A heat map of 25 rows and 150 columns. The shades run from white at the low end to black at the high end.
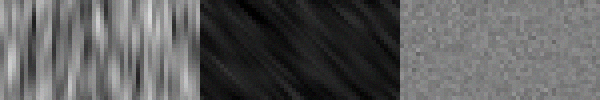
The table splits into one row of 3 panels. Panel 1,1: middling, streaked downward, strong in contrast. Panel 1,2: very high, slanting down to the right, faint in contrast. Panel 1,3: middling, fine-grained, faint in contrast.
